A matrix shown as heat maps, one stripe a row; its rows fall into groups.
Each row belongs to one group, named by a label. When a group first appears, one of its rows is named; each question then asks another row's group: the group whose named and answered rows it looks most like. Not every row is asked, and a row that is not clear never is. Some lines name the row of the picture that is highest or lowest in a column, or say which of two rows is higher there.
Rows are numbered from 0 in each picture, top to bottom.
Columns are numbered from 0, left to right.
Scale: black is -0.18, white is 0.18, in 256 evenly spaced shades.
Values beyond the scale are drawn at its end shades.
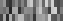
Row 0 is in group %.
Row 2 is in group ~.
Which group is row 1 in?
%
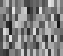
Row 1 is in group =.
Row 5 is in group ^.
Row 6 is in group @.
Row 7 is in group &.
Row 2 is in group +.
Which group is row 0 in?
@
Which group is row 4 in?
@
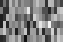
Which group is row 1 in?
&
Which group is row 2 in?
&
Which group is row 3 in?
~
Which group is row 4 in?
=
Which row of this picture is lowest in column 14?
4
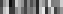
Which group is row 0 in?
@
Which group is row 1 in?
@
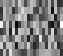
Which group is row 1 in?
^
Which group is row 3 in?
+
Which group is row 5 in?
@
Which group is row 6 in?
^
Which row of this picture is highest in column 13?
5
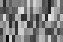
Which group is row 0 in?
&
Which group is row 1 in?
&
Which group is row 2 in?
@
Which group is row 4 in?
^
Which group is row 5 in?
~
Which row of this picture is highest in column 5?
2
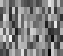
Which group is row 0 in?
@
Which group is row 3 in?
^
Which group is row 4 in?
+
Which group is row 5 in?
^
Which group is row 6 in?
+
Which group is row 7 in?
&
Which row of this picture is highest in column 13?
5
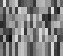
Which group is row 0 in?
~
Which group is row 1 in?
+
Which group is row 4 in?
%
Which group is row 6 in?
+
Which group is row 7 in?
+
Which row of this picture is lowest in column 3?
5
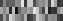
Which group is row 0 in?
%
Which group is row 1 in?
+
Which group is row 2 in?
~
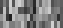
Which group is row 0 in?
~
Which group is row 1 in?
~
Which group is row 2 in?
%
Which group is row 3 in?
=
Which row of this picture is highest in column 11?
2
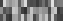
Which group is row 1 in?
%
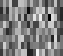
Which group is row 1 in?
~
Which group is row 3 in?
@
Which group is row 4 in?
%
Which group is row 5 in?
^
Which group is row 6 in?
@
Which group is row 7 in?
~
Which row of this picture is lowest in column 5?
0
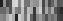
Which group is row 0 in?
%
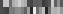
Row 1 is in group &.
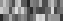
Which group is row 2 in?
~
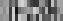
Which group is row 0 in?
=
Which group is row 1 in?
+
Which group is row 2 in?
=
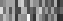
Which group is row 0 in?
^
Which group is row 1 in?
+
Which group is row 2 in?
^
